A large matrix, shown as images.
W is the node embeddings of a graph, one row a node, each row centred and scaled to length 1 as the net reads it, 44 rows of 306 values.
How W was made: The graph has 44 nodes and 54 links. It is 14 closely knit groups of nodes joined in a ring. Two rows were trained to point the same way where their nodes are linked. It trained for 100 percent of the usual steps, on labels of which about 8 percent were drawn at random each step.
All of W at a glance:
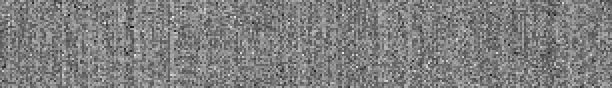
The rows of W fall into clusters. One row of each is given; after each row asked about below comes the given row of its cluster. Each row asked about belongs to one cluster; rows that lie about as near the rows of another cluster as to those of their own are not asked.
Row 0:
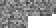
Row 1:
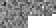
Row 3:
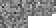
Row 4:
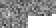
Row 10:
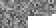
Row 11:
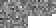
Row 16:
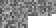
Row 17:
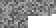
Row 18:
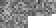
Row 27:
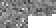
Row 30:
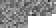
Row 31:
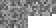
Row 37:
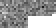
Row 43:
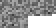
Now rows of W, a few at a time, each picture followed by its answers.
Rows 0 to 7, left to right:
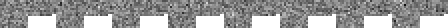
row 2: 37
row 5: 27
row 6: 10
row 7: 37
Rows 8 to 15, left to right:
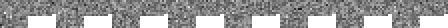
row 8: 11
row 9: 1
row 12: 43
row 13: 17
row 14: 11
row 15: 1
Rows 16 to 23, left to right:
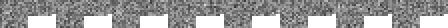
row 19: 16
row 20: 30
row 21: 30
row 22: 4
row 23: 16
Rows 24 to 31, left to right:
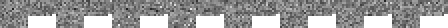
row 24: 43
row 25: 0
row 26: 27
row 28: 4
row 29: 3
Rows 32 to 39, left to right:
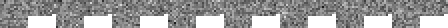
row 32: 0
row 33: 18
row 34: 10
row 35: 18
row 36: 4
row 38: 31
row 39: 11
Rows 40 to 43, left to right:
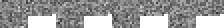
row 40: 3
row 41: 17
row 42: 31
